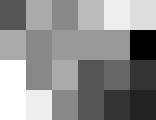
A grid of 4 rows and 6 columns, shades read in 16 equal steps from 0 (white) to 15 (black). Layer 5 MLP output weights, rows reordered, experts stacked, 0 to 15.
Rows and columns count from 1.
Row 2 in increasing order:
5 6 6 6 7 15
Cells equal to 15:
1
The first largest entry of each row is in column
1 6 6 6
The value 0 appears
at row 3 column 1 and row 4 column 1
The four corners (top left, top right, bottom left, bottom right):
10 2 0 13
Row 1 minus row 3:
10 -2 2 -6 -8 -10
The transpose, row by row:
10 5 0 0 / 5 7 7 1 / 7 6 5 7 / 4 6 10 10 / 1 6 9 12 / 2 15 12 13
